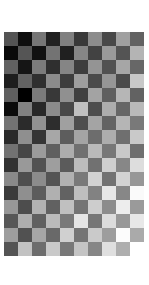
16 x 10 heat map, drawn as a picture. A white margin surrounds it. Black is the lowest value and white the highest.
Neither half mirrors the other. The field climbs toward the bottom right. A checkerboard runs through the table. The ninth with the highest average is the bottom right.
